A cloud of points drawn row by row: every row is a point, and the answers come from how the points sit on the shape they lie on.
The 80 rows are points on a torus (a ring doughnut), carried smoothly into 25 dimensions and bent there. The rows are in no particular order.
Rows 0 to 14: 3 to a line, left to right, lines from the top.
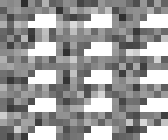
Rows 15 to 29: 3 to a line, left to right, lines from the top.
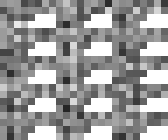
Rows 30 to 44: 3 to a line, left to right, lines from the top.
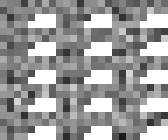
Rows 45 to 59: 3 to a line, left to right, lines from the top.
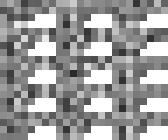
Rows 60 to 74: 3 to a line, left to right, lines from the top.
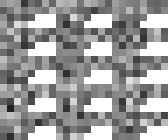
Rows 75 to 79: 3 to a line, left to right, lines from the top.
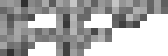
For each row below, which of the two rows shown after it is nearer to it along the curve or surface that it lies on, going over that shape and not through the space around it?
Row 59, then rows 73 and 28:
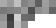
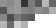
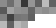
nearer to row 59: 28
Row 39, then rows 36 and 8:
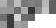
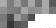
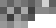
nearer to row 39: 8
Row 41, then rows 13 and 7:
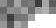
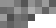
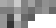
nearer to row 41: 7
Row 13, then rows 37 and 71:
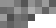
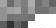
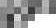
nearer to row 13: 37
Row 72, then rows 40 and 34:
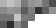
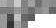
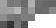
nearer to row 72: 40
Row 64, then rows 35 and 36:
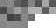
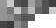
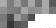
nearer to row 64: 35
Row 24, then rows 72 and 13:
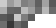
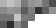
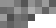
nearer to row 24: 72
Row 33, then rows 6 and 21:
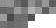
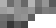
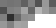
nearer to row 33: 21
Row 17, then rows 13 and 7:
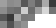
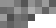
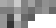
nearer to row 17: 7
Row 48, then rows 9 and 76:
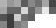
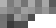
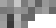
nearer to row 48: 9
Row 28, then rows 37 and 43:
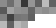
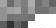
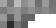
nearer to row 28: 43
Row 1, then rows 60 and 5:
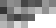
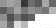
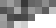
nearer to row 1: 5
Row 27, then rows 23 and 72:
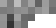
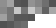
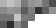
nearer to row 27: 72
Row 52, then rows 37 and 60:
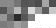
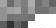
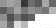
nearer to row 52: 60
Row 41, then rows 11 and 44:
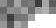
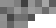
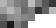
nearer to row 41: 11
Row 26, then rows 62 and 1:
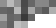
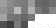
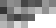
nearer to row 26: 1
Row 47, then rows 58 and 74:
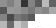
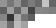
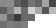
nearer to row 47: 58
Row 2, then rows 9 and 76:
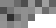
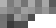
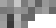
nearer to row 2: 76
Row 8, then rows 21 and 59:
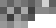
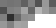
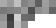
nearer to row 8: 59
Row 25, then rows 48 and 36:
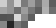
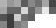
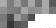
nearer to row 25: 48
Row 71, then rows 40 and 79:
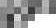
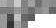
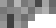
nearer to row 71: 40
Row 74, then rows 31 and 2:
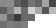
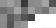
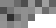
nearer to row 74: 2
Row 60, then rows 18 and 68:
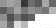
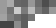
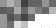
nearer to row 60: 68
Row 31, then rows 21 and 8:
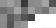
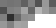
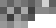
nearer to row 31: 21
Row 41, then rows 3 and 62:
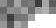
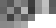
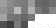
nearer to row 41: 3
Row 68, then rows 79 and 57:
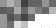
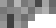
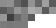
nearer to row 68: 57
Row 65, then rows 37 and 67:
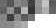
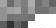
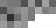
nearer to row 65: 67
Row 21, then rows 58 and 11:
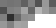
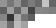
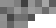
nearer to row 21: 11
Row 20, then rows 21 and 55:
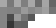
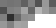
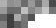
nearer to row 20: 55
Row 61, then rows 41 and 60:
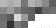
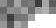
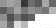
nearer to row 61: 41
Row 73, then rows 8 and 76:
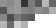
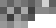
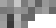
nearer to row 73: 8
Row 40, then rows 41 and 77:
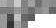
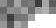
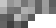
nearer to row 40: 41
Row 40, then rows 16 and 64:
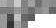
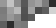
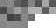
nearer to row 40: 16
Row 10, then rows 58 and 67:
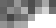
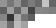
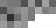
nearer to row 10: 67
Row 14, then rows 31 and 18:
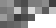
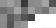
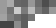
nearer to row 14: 18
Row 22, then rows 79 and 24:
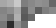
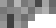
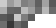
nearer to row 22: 79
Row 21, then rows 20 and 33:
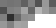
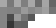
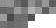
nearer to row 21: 33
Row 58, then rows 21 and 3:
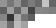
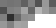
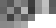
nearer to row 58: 3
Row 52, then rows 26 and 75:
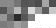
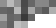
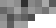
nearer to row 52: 26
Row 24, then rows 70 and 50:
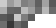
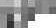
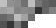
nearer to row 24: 50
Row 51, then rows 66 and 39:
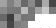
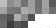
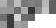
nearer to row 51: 66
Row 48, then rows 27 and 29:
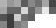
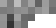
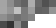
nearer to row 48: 27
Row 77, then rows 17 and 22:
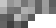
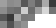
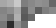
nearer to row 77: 17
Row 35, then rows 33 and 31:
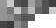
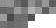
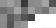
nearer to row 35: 33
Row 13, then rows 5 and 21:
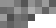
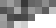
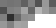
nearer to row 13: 21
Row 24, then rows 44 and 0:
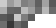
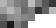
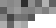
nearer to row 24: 44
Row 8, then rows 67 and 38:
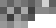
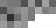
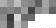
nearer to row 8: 38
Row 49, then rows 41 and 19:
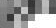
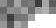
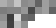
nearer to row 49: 19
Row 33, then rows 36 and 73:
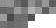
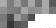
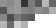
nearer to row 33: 73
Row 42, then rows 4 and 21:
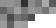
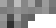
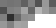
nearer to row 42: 21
